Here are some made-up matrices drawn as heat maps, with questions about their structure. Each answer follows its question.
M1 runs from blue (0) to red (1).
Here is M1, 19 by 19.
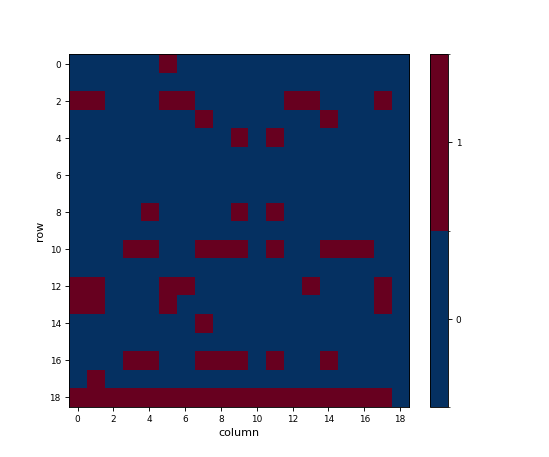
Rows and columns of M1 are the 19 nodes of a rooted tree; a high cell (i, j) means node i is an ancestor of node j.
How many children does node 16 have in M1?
2
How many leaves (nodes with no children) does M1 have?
7
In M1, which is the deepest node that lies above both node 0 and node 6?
12
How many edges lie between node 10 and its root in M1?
1
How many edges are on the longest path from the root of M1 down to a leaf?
5
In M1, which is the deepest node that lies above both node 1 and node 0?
13
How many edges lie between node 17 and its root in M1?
4
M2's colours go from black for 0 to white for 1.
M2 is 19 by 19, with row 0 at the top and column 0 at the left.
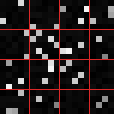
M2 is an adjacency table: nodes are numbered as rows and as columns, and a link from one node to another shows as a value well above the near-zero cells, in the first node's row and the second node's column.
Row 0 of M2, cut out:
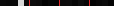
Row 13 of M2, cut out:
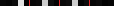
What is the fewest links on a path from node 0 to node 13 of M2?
2
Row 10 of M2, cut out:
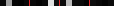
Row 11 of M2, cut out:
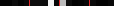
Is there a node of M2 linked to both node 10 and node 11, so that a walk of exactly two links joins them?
yes
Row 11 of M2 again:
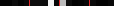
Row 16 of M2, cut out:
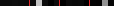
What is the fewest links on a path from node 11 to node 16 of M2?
3
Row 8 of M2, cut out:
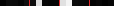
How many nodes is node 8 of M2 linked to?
3
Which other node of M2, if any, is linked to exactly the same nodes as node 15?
node 0
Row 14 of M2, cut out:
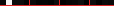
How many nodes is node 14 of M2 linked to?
1
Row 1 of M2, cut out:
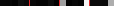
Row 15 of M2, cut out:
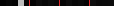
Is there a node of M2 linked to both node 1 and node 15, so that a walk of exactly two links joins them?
no
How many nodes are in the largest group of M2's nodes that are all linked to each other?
3
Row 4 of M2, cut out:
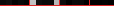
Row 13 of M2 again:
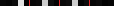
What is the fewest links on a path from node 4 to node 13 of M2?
3
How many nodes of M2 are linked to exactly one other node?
5
